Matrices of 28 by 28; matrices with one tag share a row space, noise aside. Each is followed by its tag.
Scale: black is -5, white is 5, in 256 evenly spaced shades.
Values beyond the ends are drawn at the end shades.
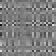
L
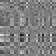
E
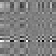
E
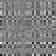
L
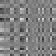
E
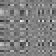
E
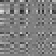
E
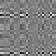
E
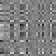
E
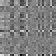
E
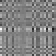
L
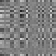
E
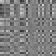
E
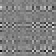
L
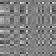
E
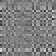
L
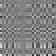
L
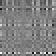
L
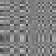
E
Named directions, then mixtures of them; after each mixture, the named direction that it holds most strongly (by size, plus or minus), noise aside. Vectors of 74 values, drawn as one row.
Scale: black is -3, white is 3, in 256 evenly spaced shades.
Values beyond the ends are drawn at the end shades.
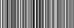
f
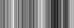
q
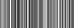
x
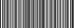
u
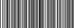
x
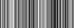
q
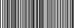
u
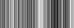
q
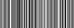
x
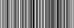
f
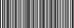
u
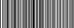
f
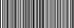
u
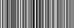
f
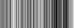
q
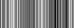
q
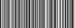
u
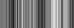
q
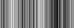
q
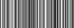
u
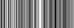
f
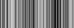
q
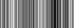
q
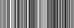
x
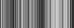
q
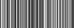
x
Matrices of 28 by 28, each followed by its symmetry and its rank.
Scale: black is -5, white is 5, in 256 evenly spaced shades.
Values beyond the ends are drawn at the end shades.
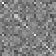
symmetric, rank five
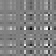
neither, rank one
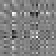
symmetric, rank two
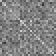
symmetric, rank five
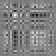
symmetric, rank two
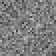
symmetric, full rank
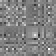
symmetric, rank three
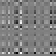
neither, rank one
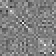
symmetric, rank five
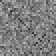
symmetric, full rank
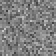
neither, full rank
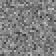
neither, full rank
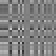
neither, rank one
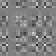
symmetric, rank two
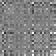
symmetric, rank three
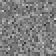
neither, full rank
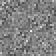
symmetric, full rank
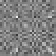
symmetric, rank three
